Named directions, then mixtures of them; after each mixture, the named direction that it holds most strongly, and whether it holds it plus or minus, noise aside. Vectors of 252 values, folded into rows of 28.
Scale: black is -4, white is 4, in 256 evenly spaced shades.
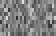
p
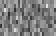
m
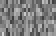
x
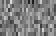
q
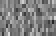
x, minus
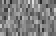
q, minus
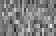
q, plus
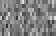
p, plus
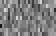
m, plus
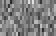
q, minus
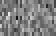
m, minus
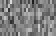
q, plus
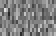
x, plus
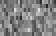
m, minus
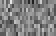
q, plus
